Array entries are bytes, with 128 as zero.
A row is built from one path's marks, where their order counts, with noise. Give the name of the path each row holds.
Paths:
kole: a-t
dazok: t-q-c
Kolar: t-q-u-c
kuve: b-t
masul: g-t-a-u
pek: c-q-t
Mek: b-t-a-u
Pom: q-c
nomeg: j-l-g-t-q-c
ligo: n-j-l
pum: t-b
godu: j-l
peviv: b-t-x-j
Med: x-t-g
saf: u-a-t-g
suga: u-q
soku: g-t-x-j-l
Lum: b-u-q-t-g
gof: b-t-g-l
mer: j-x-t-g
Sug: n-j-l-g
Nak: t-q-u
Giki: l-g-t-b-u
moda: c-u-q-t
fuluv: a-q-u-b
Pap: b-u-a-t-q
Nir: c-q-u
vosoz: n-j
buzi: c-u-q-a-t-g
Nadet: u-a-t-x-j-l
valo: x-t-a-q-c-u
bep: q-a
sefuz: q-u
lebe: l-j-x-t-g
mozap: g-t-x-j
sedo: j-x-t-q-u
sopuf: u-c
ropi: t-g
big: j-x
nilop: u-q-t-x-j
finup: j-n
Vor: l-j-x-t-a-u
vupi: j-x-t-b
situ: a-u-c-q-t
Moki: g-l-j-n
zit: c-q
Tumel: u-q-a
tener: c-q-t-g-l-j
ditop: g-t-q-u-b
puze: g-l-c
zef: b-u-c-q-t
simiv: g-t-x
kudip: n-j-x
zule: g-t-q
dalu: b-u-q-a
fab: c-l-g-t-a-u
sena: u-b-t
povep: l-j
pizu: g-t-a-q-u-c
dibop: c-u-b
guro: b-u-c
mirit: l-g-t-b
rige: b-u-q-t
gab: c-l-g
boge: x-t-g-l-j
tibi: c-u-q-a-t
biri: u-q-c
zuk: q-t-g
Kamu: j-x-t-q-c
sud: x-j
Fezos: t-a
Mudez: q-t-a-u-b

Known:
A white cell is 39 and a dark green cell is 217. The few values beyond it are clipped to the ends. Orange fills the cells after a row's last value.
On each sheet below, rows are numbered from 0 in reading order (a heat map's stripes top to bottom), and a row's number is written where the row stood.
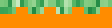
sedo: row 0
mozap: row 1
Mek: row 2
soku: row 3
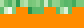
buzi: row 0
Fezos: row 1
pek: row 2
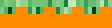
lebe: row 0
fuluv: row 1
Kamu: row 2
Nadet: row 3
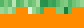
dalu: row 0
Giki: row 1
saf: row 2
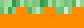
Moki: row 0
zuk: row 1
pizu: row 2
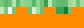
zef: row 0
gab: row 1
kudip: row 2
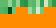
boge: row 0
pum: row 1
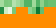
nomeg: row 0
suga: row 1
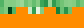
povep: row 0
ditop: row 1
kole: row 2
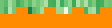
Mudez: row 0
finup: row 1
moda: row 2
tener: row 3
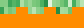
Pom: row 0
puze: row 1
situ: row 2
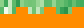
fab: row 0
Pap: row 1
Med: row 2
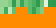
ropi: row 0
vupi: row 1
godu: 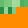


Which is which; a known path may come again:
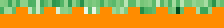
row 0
zit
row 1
gof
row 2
sena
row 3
Lum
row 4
dalu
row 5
Fezos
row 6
Tumel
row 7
masul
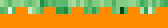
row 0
dazok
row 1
mirit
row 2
kudip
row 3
vosoz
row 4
povep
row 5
kuve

